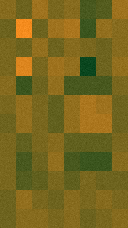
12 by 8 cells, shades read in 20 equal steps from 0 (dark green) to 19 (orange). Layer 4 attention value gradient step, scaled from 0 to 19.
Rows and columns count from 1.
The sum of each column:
106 117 109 113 110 86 101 114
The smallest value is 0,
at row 4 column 6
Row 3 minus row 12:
1 -2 1 -1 0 1 -1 0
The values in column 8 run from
8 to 12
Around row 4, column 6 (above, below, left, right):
9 5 11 8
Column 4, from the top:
9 12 8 12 11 7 7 10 11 9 8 9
